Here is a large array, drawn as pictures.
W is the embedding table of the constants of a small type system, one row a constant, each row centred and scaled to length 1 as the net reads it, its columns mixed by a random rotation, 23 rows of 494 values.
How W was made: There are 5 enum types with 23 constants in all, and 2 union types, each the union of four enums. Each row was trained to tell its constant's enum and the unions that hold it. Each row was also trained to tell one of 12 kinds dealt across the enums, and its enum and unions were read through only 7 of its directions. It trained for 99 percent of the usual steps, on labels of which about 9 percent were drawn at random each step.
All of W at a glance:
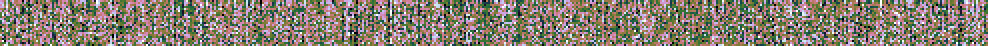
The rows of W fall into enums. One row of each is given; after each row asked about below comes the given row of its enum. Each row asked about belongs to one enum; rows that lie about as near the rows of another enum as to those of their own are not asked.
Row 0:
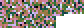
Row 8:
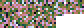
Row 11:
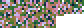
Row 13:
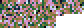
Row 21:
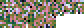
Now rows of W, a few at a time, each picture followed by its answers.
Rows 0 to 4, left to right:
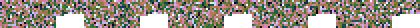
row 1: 0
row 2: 0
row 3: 0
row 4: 21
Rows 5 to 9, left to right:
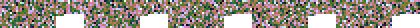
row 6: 0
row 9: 13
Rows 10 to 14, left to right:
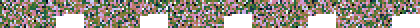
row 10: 13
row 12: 8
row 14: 13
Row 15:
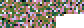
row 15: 21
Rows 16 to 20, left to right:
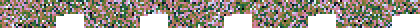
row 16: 13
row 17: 8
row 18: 8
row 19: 21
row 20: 13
